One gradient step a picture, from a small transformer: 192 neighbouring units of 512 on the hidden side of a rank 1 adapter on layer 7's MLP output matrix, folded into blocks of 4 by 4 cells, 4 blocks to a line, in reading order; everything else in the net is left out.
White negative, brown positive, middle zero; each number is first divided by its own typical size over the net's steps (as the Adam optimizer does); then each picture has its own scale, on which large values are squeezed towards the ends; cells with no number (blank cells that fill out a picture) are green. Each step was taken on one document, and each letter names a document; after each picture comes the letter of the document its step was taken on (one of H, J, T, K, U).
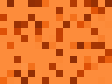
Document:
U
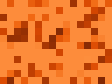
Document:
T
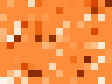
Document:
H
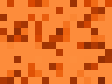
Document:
T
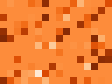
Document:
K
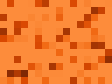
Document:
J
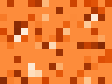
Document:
T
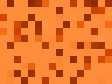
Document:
U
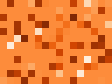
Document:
U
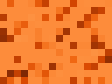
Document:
J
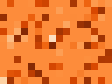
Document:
T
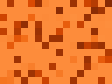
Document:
H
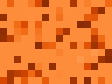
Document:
K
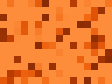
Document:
K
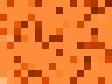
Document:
H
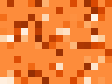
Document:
T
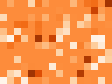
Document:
H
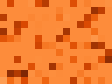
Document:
J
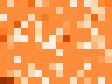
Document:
T
